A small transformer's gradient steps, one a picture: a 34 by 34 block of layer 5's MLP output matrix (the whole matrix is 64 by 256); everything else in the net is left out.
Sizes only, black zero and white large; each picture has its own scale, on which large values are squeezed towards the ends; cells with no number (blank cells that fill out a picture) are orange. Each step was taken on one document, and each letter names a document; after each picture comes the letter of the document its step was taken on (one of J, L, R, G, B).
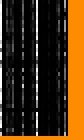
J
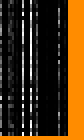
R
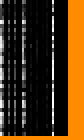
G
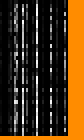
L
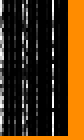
G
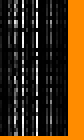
L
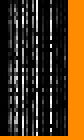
L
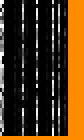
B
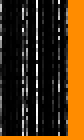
B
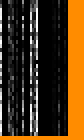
R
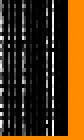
G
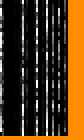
B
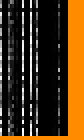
R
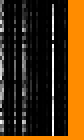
G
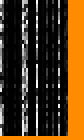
B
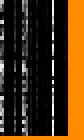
G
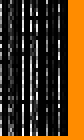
R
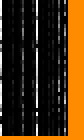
J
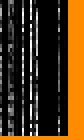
R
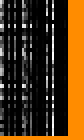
G
